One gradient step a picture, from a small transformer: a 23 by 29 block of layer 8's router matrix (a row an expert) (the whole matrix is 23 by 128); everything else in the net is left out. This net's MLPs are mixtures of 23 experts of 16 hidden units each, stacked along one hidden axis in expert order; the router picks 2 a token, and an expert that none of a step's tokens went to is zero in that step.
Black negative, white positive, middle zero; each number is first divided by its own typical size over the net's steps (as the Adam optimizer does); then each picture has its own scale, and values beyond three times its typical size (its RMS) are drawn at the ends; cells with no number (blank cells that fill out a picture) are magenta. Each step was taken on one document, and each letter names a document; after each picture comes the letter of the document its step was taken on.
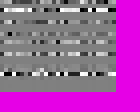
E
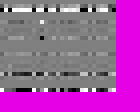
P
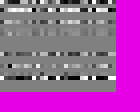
E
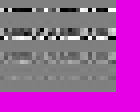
P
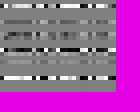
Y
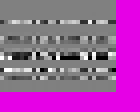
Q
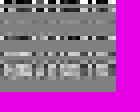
E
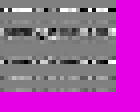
P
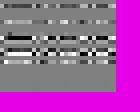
Y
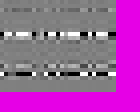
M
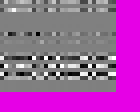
M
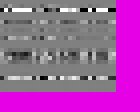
P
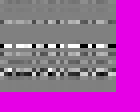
Q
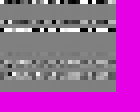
E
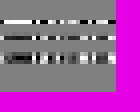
Q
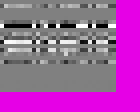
Y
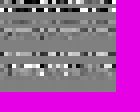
E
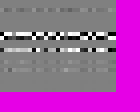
M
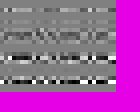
P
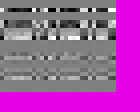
P
